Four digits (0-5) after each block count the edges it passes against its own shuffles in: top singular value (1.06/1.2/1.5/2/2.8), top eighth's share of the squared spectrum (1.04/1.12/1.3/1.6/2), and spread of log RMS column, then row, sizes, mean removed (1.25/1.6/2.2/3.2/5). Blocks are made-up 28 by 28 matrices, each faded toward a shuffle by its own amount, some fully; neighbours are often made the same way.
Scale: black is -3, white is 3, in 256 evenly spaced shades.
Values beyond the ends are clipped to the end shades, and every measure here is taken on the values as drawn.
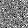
0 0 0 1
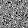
0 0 0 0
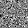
0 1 0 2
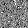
0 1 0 0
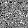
1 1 0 2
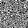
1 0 0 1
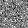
0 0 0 0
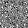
1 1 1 0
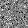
1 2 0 1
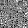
3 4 1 1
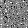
0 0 0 0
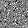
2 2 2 0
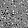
0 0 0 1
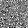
2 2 0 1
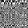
4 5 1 3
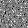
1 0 0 0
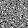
0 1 0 0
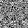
3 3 1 1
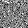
1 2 0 1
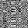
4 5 2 2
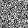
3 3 0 0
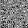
2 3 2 0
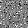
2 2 0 0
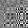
4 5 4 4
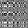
4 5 3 3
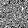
0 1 0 0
